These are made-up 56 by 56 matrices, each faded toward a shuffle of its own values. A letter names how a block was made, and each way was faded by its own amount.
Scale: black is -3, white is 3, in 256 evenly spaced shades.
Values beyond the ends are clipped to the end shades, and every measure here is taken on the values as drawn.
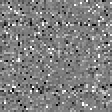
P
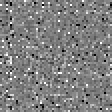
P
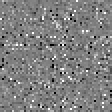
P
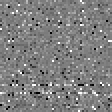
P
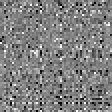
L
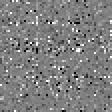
P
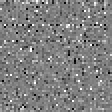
P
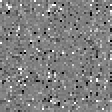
P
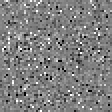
P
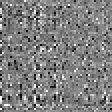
L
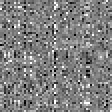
L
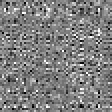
L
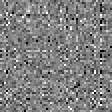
L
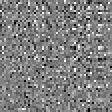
L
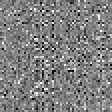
L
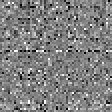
L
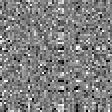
L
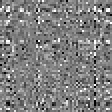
L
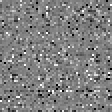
P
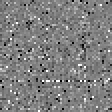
P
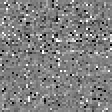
P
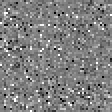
P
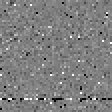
P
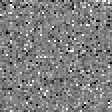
P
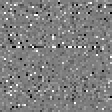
P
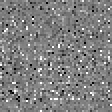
P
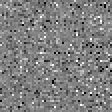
P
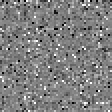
P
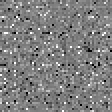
P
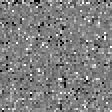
P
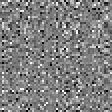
L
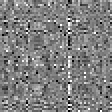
L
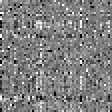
L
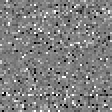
P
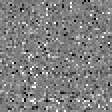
P
